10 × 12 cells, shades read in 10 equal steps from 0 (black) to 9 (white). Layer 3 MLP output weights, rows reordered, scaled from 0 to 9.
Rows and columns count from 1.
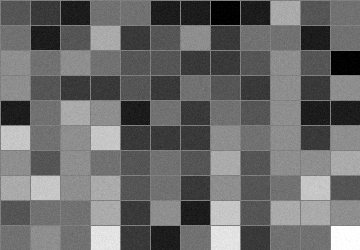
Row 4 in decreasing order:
5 5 5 4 3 3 3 2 2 2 2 2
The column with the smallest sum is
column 5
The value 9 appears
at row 10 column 12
